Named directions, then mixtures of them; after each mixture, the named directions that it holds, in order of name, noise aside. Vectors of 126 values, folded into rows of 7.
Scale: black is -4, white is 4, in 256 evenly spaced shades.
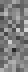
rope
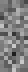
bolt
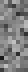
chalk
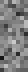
chalk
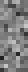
chalk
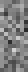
rope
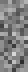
bolt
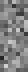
chalk, rope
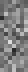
bolt, rope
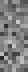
bolt, chalk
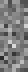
bolt, chalk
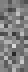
bolt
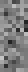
chalk, rope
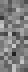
bolt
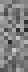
rope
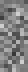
bolt, chalk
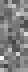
chalk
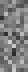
bolt, rope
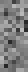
chalk, rope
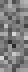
bolt, chalk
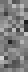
chalk, rope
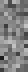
bolt, chalk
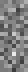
bolt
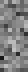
chalk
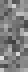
chalk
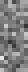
bolt, chalk
